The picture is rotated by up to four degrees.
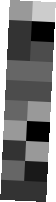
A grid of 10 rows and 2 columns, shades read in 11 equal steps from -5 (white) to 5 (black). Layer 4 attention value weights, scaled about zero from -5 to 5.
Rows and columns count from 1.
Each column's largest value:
3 5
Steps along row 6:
down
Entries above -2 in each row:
1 2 2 2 2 2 2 2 2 2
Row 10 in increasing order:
3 3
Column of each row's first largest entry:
1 2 1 1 1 1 2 1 2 1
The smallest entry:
-3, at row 1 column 2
